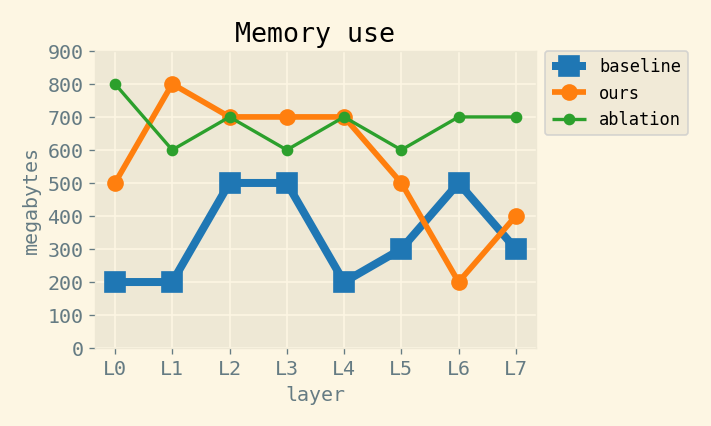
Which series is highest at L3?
ours
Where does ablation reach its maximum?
L0
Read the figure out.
Title: Memory use
x-axis: layer, ticks L0 L1 L2 L3 L4 L5 L6 L7
y-axis: megabytes, ticks 0 100 200 300 400 500 600 700 800 900
Legend: baseline, ours, ablation
Values:
baseline: 200 200 500 500 200 300 500 300
ours: 500 800 700 700 700 500 200 400
ablation: 800 600 700 600 700 600 700 700
